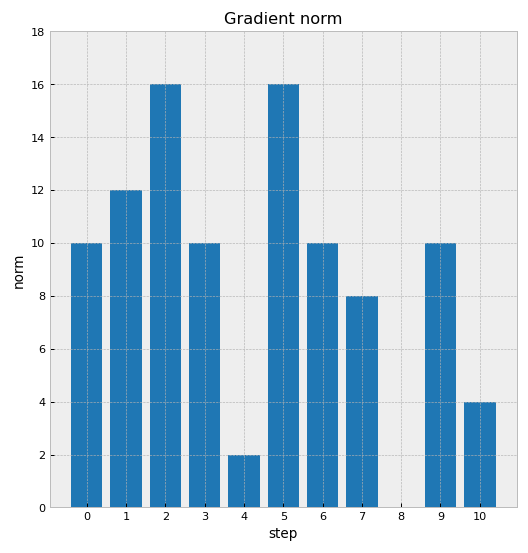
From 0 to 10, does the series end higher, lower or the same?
lower
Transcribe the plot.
Title: Gradient norm
x-axis: step, ticks 0 1 2 3 4 5 6 7 8 9 10
y-axis: norm, ticks 0 2 4 6 8 10 12 14 16 18
Values:
10 12 16 10 2 16 10 8 0 10 4
